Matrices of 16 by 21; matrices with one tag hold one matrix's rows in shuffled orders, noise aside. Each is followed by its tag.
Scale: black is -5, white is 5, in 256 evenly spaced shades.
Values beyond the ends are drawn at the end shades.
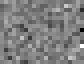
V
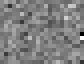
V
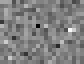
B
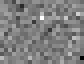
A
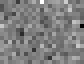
A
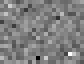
B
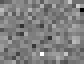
A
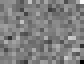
V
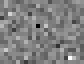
B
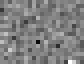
B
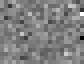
V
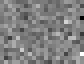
V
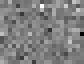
A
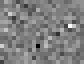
B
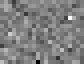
B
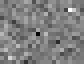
B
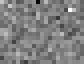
B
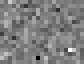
B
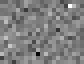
B
